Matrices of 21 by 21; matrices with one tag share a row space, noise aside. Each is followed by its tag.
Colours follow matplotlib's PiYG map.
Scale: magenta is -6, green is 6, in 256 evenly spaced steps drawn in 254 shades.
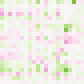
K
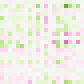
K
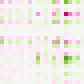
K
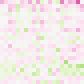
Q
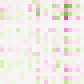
K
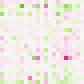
K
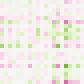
K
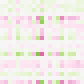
Q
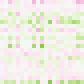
Q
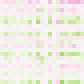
Q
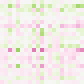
Q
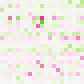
Q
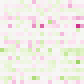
Q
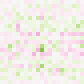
Q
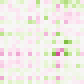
K
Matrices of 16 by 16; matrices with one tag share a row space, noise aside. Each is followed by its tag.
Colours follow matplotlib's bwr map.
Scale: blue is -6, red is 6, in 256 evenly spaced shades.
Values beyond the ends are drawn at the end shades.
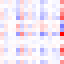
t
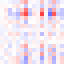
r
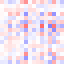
r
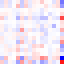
t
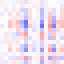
r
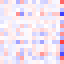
t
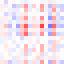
r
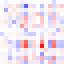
r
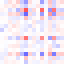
r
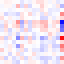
t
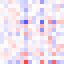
r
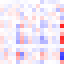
t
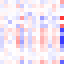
t
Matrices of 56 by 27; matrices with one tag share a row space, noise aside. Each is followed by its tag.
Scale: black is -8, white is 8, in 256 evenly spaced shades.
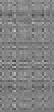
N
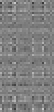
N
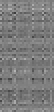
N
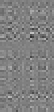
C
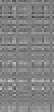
N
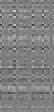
N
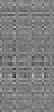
N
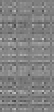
N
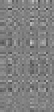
C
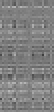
N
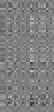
C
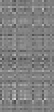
N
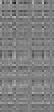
N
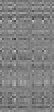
N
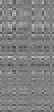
N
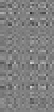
C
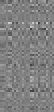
C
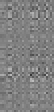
C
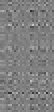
C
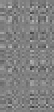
C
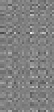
C
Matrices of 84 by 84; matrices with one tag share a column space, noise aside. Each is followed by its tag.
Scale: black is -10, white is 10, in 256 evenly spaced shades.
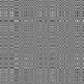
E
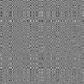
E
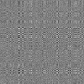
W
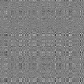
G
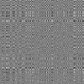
E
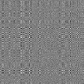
W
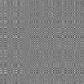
W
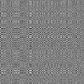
W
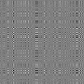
W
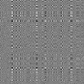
E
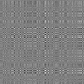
W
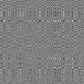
E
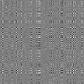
W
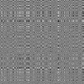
E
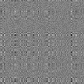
G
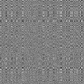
E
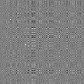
W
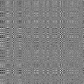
W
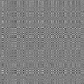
W
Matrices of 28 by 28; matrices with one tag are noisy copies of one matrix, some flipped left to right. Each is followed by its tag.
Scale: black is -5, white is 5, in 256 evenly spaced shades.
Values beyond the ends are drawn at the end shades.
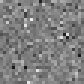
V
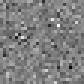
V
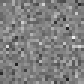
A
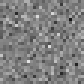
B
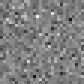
B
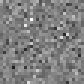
V
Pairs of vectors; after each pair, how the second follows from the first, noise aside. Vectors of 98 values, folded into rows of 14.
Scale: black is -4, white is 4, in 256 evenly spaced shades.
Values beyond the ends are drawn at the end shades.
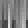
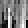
scaled up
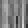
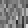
sign-scrambled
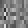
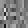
negated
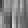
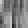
negated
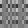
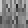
sign-scrambled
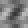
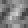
negated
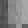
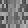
sign-scrambled
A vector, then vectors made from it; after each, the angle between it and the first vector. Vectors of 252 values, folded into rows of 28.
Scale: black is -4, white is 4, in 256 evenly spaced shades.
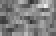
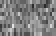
partly opposed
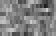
nearly opposite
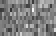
partly aligned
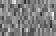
orthogonal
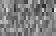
partly opposed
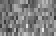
partly aligned
